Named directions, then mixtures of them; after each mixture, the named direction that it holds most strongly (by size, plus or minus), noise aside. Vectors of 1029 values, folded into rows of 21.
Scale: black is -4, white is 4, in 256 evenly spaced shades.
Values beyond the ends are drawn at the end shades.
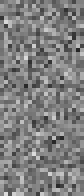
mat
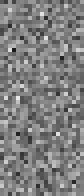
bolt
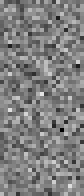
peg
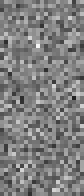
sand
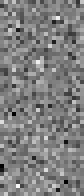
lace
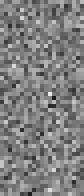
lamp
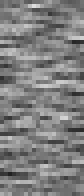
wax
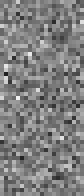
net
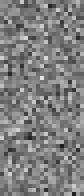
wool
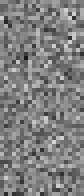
mat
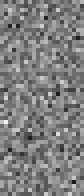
bolt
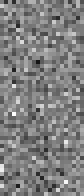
lace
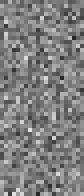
mat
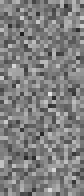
lamp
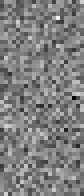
sand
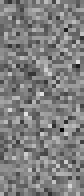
peg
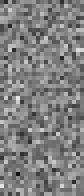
bolt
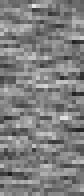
wax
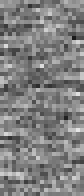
wax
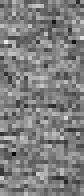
wax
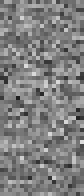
peg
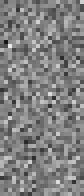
lamp
